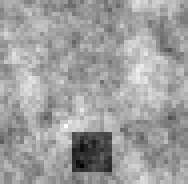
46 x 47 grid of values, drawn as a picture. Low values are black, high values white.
The bottom middle is the roughest part. The texture is blotchy. The ninth with the lowest average is the bottom middle. In the bottom middle lies a patch that is lower than the rest. Most values sit high, with a long tail of low ones.
